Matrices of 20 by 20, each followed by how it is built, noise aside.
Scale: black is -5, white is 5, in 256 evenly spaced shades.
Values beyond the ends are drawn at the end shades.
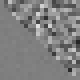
upper triangular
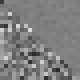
lower triangular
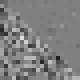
lower triangular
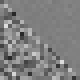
lower triangular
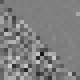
lower triangular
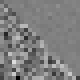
lower triangular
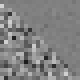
lower triangular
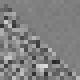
lower triangular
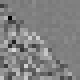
lower triangular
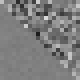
upper triangular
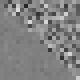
upper triangular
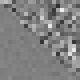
upper triangular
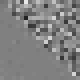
upper triangular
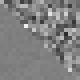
upper triangular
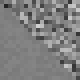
upper triangular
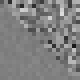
upper triangular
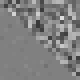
upper triangular
